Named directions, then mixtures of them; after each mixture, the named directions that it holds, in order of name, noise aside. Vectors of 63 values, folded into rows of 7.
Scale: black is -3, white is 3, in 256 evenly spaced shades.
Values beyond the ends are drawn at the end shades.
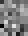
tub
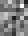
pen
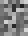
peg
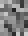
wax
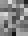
pen, wax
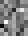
peg, tub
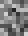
tub, wax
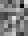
pen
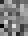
tub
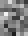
pen, wax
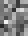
peg, tub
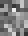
wax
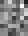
pen, tub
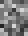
tub, wax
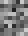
peg, pen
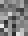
pen, tub
